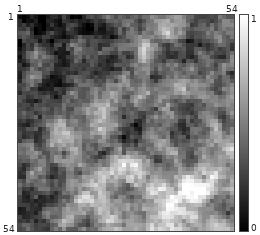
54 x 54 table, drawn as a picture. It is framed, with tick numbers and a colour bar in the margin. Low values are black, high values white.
Neither half mirrors the other. The field climbs toward the bottom right. The ninth with the lowest average is the top left. The bottom right is the ninth with the highest average. The texture is blotchy. No single row or column stands out from its neighbours.
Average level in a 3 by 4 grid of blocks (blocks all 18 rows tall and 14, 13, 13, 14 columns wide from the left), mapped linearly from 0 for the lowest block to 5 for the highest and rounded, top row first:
0132 / 2323 / 2455
